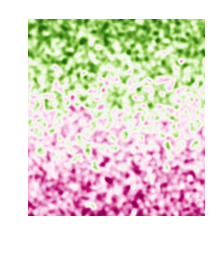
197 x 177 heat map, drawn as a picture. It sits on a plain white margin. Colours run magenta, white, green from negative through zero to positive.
Slope: up to the top. Stripes: none. Grain: blotchy. Odd rows or columns: none. Average level on the scale: 50%.
